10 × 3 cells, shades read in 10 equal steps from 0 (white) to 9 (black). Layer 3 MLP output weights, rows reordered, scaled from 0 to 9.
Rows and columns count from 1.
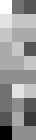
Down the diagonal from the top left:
0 2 3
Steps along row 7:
down up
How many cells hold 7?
1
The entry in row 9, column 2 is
3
